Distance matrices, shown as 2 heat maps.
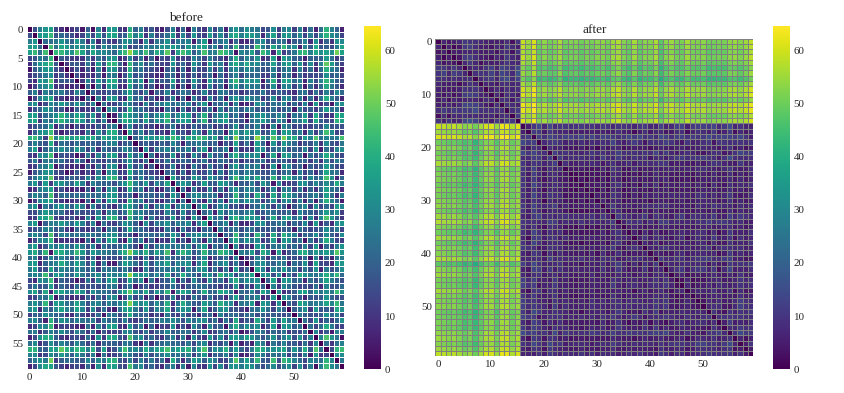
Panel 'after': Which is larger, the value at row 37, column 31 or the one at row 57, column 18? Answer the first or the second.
the second
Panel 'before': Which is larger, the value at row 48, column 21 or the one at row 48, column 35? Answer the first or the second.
the first
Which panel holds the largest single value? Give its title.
after
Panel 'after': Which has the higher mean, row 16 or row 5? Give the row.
5
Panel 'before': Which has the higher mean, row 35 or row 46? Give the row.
46
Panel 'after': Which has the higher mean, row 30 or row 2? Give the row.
2
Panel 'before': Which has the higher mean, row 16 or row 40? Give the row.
16
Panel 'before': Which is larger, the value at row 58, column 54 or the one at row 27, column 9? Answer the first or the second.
the second
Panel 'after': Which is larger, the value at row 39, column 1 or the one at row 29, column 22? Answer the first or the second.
the first
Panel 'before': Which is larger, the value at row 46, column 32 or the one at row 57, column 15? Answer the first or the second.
the first
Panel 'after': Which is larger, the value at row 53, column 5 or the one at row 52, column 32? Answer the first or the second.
the first
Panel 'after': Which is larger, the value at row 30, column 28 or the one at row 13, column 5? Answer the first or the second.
the second
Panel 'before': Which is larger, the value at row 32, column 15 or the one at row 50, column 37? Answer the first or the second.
the first
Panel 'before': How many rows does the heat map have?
60
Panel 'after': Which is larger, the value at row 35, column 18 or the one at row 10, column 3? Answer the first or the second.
the first
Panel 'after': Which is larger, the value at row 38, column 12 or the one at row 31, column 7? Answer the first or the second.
the first
